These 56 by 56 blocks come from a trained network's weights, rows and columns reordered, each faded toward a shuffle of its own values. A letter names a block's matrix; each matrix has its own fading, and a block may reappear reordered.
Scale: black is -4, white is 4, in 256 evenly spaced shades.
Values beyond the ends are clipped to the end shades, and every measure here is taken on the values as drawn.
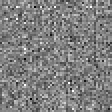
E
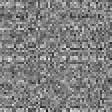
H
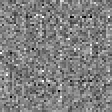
E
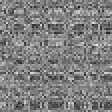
H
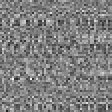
H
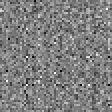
E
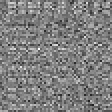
H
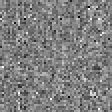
E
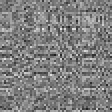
H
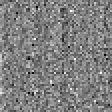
E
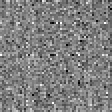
E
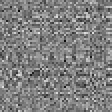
H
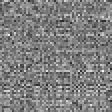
H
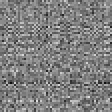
H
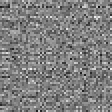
H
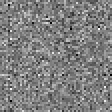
E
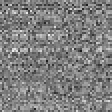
H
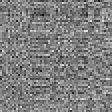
H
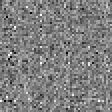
E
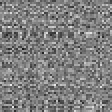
H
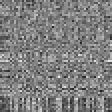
H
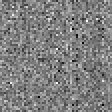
E
